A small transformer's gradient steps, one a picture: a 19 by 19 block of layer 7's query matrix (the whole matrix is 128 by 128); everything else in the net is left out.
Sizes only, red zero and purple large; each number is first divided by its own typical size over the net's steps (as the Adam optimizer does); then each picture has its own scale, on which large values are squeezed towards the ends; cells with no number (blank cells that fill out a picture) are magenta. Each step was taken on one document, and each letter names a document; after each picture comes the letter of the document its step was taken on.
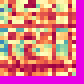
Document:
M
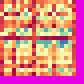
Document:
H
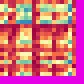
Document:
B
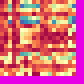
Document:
B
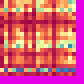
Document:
H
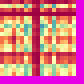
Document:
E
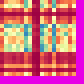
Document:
E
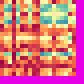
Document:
B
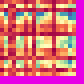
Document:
H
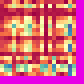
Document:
E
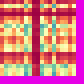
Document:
E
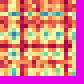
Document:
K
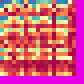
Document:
M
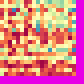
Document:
M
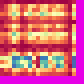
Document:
K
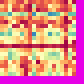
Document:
K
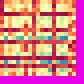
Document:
B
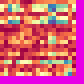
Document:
B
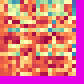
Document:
B
